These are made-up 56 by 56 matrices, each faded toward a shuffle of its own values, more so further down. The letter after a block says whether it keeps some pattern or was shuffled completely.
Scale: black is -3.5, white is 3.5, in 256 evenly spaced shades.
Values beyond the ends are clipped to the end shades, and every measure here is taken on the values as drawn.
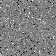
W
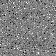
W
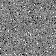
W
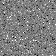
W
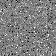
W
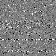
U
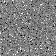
W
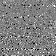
U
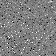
W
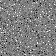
W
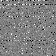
U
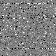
U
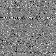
U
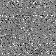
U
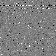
U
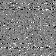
U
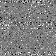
U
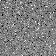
W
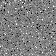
W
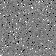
W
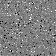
W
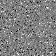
W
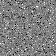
W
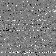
U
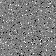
W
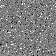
W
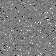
W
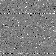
U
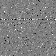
U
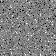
W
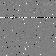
U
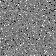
W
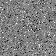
W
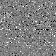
U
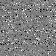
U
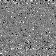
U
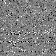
U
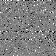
U
